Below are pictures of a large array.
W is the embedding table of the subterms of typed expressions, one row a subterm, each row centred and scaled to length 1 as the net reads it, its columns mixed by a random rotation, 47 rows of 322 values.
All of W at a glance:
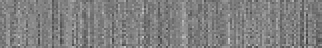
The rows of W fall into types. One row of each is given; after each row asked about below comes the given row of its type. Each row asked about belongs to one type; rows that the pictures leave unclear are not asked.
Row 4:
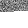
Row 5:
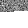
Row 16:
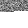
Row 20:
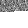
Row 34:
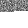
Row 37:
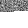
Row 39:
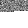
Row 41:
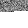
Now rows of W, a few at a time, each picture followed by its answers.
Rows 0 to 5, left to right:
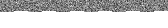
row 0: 4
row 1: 16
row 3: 20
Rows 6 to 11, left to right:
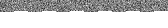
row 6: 4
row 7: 39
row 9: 5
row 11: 37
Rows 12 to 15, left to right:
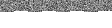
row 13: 37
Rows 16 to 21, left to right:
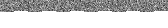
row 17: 37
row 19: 4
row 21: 34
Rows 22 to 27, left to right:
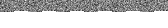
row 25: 34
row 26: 4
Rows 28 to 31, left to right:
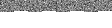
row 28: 39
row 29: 4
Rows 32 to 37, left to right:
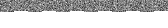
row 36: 37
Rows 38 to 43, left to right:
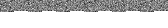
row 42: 34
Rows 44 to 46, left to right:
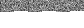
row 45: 37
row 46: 16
